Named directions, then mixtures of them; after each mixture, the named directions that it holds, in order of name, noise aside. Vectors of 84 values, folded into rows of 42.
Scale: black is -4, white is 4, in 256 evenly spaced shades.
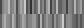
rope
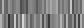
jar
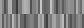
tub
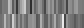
rope, tub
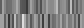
jar, tub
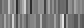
rope, tub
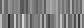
jar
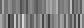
jar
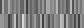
jar, rope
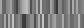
jar, tub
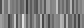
jar, rope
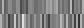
jar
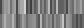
rope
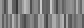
tub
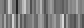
rope, tub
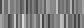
jar, rope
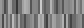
tub
